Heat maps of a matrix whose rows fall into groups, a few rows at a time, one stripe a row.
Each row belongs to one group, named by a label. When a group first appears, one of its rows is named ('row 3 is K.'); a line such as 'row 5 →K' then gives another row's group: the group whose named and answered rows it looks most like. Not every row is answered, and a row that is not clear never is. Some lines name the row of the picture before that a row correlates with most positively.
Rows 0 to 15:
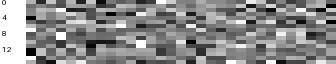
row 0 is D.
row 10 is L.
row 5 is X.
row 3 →L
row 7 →D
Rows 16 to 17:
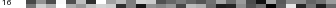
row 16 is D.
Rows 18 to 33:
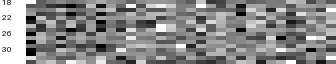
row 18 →D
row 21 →L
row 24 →D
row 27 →X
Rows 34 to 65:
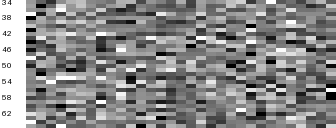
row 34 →X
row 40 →D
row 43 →L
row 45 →X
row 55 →X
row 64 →D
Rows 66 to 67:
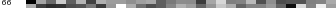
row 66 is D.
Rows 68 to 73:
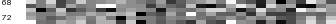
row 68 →X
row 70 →L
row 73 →X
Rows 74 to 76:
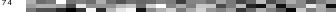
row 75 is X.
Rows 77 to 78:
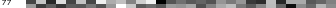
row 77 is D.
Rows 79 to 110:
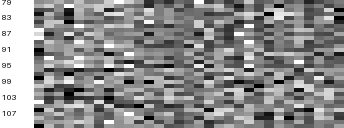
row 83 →X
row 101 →L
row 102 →X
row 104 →D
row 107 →X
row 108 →X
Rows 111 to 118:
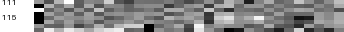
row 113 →D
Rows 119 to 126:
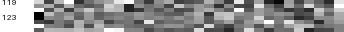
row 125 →D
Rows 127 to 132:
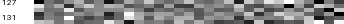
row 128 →X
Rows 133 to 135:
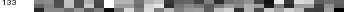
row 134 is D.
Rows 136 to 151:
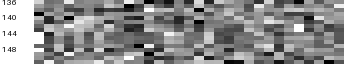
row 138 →L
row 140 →X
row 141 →X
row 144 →D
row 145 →D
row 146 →D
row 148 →D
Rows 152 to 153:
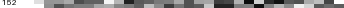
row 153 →D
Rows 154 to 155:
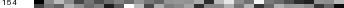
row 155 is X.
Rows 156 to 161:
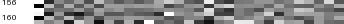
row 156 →D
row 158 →D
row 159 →D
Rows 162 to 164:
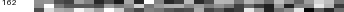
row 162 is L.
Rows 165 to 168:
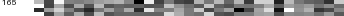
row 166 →D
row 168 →D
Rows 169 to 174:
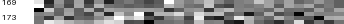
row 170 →D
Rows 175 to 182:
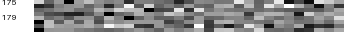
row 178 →L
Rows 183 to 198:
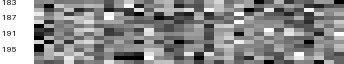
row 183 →X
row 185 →L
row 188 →X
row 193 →X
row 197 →L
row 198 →D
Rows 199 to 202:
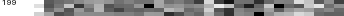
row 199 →D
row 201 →D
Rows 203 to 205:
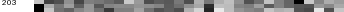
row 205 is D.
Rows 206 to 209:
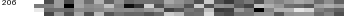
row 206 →D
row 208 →D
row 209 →D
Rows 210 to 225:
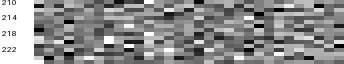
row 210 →L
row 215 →L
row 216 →X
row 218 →L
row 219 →D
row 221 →X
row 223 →L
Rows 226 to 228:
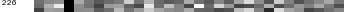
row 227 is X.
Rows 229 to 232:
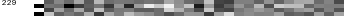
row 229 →D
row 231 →D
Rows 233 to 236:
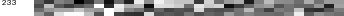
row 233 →L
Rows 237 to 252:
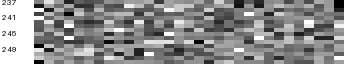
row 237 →X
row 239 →D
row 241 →D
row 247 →L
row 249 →X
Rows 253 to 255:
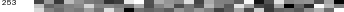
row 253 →X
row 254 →X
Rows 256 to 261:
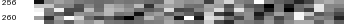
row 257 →X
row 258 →X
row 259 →D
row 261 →D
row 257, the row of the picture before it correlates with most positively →254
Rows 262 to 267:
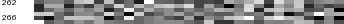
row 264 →X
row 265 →X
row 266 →X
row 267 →D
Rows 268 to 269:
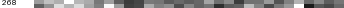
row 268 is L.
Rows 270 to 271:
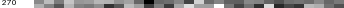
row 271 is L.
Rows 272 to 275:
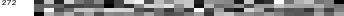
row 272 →X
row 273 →L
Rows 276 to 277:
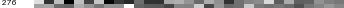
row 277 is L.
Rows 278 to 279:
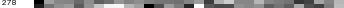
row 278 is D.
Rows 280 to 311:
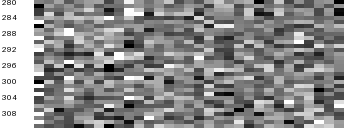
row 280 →X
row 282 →X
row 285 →D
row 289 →D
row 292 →D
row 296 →D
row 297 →L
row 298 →D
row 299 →X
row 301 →D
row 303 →D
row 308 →D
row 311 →L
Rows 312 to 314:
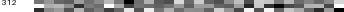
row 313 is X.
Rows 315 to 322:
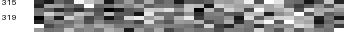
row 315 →X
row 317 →L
